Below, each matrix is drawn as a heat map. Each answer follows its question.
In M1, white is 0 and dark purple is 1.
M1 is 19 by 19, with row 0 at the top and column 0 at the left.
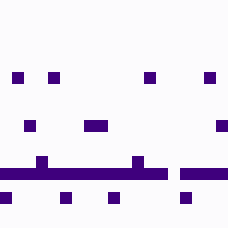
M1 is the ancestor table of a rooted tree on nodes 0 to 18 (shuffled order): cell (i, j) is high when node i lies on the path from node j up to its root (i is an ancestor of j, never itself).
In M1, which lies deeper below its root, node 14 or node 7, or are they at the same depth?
node 7
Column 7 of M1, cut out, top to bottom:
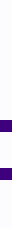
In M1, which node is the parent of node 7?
10
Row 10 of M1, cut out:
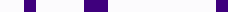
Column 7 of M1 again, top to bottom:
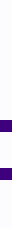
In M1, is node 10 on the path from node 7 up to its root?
yes
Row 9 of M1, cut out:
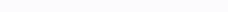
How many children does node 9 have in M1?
0
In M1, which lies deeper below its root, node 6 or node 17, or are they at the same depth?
node 17
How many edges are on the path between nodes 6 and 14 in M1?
1
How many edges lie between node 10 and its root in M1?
1
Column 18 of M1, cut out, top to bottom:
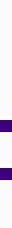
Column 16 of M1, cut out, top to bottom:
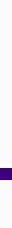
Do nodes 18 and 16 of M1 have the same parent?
no
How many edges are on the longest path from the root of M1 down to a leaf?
2
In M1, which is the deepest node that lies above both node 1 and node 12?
6
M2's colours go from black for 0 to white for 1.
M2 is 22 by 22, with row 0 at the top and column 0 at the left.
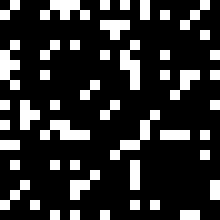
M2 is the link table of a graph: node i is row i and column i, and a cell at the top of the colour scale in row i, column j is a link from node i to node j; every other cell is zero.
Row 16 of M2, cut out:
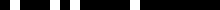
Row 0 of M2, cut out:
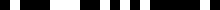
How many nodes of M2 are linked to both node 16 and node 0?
3
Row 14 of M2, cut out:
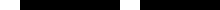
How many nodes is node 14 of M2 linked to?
4
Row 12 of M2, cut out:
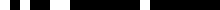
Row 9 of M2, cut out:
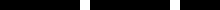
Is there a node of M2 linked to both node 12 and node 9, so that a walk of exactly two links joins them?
no
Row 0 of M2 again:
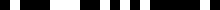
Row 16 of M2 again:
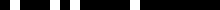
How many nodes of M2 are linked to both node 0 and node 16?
3
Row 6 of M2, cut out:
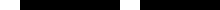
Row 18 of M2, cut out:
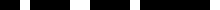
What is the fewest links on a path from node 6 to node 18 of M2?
2
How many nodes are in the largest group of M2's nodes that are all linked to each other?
3
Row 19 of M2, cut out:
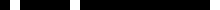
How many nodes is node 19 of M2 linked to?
3
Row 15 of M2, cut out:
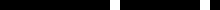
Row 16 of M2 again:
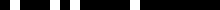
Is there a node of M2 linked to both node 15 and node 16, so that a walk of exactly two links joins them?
no
